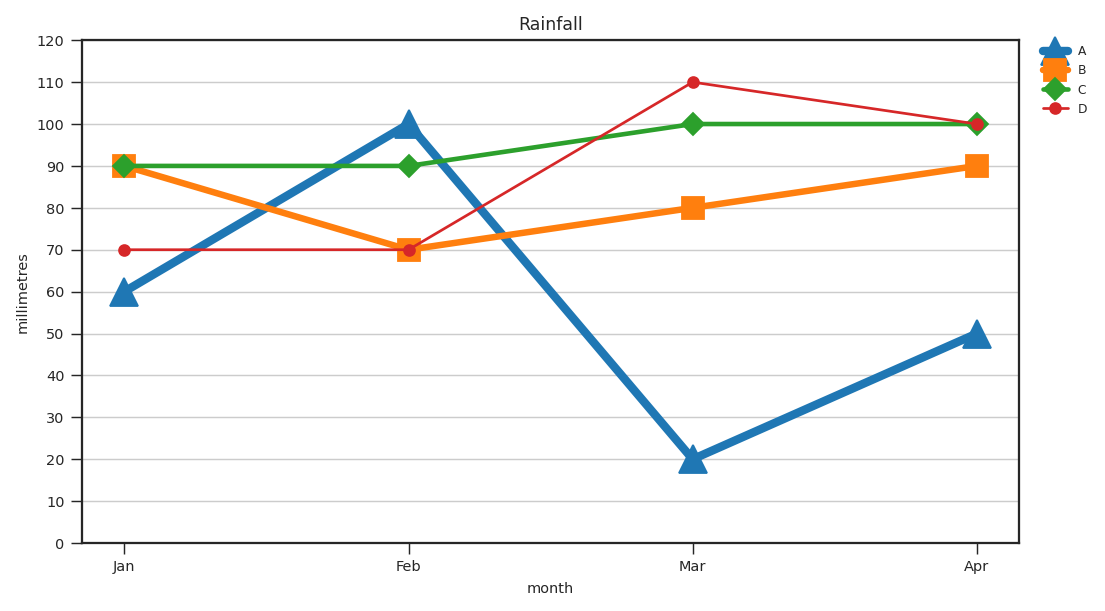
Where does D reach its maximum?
Mar
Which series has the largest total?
C
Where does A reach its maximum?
Feb
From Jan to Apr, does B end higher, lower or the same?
the same
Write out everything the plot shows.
Title: Rainfall
x-axis: month, ticks Jan Feb Mar Apr
y-axis: millimetres, ticks 0 10 20 30 40 50 60 70 80 90 100 110 120
Legend: A, B, C, D
Values:
A: 60 100 20 50
B: 90 70 80 90
C: 90 90 100 100
D: 70 70 110 100
